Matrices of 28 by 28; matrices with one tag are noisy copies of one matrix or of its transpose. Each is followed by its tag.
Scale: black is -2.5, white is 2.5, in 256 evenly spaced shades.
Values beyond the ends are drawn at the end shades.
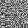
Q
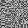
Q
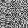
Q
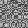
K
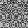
K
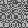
K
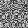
K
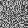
Q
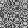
K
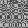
K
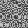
K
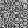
K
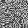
Q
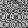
K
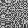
Q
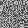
Q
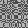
K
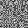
Q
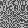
Q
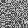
Q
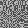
Q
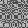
K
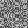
K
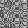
K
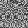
K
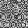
K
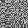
Q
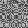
K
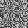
K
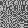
Q
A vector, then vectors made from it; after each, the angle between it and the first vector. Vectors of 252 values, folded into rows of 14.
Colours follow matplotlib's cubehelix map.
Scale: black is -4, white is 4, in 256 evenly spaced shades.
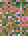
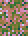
partly aligned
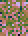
nearly opposite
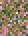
orthogonal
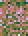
nearly parallel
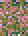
nearly parallel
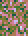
orthogonal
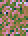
partly opposed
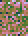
nearly opposite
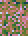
nearly parallel
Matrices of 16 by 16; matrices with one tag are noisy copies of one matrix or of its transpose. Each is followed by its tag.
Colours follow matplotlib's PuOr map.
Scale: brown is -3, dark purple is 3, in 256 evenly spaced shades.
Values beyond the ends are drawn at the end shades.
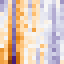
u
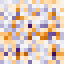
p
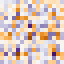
p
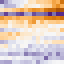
u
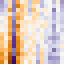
u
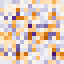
p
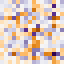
p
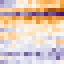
u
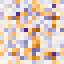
p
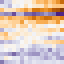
u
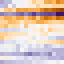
u
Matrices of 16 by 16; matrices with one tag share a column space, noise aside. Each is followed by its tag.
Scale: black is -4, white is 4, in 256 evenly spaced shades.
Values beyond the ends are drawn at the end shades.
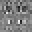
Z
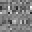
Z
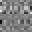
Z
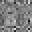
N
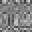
N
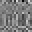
N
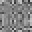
N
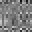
N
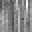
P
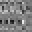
Z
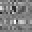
Z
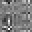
N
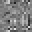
N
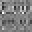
Z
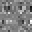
Z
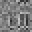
N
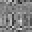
N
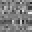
Z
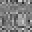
N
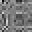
N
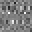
Z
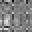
N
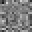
N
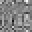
N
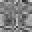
N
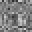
N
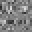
Z
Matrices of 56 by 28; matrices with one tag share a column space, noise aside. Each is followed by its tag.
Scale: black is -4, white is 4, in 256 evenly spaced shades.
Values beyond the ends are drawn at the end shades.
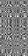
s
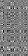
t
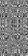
s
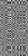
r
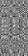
s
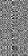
r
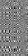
t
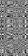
s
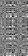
s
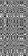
s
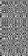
s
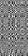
s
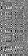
t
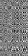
t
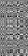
s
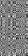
s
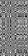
s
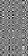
r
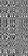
s
